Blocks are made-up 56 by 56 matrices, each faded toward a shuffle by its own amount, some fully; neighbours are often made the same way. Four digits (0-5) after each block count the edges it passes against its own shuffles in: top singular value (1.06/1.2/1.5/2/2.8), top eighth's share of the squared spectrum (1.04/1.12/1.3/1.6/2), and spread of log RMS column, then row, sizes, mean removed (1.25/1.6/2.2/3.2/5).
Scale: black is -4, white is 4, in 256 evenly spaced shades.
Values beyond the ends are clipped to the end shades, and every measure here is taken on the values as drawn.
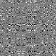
4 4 2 3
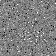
0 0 0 0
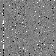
3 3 2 0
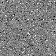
1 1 0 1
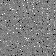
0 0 1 0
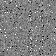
1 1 1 0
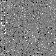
2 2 1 0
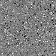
0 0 1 0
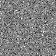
1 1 0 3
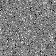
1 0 0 0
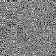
4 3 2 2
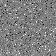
1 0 0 0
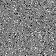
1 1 0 0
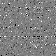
3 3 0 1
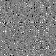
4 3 1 1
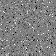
2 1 0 0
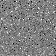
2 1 0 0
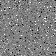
1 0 0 0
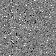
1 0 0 0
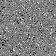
0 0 0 0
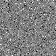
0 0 0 0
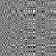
5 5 3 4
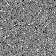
0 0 0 0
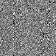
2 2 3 0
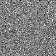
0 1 2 0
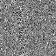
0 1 2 0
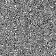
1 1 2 0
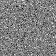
0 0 0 0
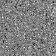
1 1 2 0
